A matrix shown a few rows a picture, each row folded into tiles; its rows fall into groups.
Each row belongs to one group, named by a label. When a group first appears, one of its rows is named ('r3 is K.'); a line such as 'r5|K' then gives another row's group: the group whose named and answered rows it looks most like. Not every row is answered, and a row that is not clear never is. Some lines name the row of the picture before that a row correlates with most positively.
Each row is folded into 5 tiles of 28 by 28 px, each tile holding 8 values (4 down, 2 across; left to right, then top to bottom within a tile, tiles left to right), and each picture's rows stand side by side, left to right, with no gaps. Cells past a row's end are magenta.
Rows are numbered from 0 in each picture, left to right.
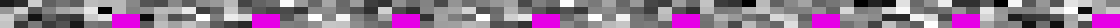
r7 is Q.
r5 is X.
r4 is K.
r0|Q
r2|K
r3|K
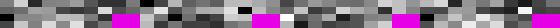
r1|Q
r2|Q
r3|K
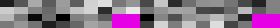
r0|Q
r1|K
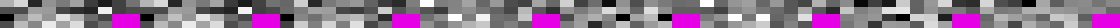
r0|K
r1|K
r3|K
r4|X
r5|K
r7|X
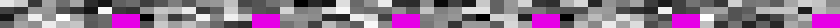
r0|K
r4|K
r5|Q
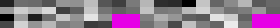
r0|K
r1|X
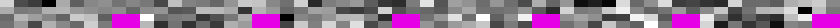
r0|X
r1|Q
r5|Q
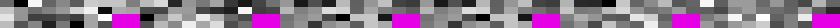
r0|Q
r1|K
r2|X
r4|X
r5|K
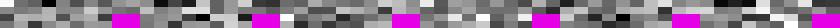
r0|X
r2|Q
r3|K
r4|Q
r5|X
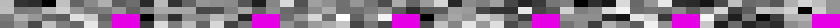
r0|X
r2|K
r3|K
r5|Q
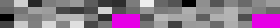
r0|K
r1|X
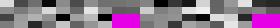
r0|X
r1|X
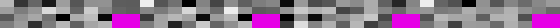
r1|X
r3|X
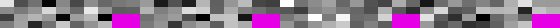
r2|K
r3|Q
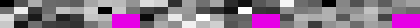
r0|Q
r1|K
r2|X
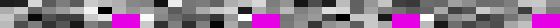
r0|Q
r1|Q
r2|X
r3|Q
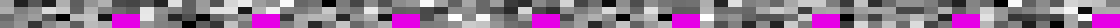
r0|X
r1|Q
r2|X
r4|X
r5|Q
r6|K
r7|Q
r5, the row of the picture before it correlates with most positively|1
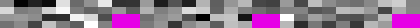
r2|Q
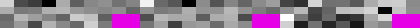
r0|X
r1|X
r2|Q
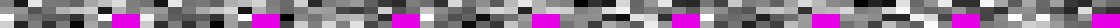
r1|Q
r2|K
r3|Q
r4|X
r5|Q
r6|X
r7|K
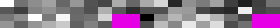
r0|K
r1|K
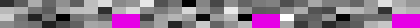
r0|Q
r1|X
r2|Q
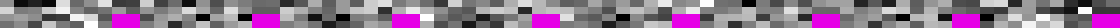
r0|X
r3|Q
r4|Q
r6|X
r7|K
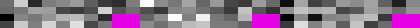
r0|K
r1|K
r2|K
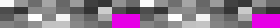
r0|K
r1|K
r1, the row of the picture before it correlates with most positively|1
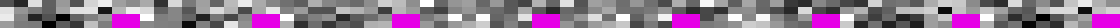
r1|Q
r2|Q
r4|K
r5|K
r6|Q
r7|Q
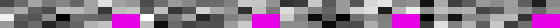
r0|Q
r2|Q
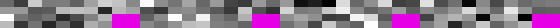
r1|K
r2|X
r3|X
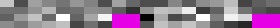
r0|K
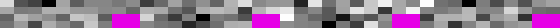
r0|X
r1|Q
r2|Q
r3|X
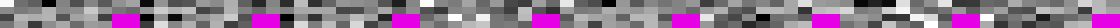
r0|X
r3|K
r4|X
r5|Q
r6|X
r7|Q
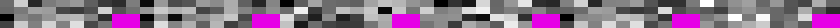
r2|Q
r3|X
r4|K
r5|K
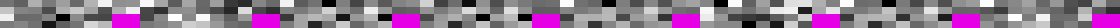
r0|Q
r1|K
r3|X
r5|Q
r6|X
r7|K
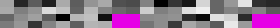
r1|X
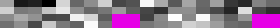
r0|X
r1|K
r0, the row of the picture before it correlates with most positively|1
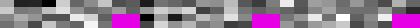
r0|X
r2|K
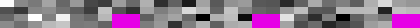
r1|X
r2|Q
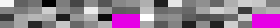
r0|X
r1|Q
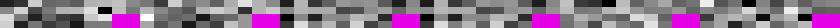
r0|Q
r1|Q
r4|X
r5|X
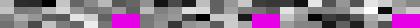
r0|X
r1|X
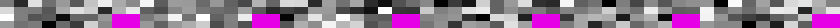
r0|Q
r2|K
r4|X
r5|Q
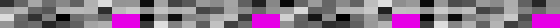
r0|Q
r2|Q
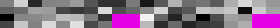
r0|K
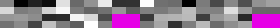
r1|X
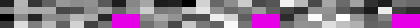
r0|K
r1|X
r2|K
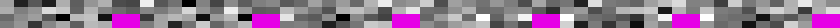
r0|X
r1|X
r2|Q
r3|K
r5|Q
